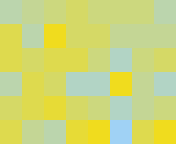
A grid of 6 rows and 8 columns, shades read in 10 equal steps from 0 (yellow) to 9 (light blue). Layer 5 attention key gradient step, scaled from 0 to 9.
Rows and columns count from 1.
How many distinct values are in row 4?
6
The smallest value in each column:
2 2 0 1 0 0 2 0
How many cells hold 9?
1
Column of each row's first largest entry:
1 2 6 4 6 6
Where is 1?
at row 5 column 3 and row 6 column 4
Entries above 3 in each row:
7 4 3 5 4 3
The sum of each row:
36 29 27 37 29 25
